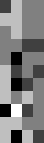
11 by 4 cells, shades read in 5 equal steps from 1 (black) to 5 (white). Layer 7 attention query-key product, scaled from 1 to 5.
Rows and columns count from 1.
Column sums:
36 32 32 30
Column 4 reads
3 3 3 2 3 2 3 3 3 3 2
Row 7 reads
4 1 2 3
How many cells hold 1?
4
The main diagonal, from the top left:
2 4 3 2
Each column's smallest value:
1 1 2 2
